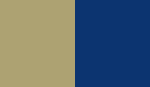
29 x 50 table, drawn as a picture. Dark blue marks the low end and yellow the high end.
The table splits into one row of 2 panels. Panel 1,1: high, flat. Panel 1,2: very low, flat.
